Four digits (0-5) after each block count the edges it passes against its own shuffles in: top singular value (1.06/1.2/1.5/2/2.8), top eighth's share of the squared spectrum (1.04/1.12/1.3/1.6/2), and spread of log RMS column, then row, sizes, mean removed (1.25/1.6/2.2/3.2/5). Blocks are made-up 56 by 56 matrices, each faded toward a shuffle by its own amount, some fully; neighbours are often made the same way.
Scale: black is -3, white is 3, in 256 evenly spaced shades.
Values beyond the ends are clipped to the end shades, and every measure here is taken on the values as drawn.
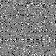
4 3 1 2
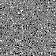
3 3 0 1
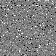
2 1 0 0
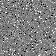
0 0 0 0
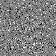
3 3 1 1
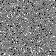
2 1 0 0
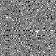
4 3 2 2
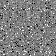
3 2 0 1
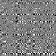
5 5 2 3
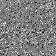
2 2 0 1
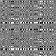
5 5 3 4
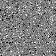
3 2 0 1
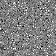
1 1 1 0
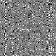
4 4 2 1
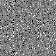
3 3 2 1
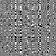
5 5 3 3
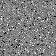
1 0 0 0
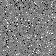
1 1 0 0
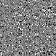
3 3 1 1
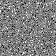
0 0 0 0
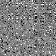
3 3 2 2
